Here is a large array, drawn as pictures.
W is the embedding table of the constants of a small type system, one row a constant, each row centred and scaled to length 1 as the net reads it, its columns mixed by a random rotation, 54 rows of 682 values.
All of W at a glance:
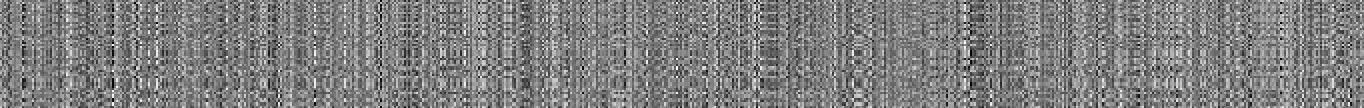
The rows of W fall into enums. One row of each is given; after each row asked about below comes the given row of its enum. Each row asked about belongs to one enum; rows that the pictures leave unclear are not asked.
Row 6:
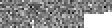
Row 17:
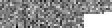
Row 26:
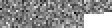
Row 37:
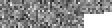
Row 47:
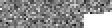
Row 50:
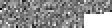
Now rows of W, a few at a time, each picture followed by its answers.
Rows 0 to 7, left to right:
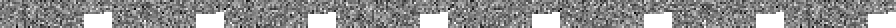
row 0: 17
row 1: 6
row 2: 50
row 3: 37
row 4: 50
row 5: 26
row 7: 17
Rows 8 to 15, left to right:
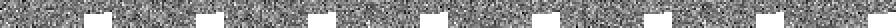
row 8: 50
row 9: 37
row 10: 37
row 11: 6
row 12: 26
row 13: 17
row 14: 6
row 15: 26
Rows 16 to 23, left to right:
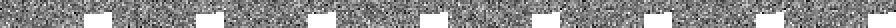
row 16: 26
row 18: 47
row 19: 6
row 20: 37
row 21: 50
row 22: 47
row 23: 50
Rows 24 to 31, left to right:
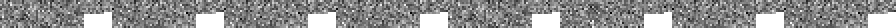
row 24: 37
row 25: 26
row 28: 37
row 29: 6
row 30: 26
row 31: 26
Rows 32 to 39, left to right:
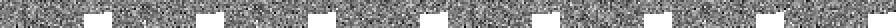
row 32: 17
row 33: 6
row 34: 6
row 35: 47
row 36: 17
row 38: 6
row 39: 50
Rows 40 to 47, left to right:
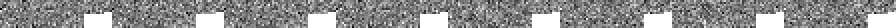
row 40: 50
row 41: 26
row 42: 26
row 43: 50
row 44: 37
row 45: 47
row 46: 6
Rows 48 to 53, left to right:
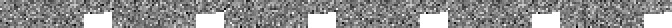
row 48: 47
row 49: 26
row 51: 47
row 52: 47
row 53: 17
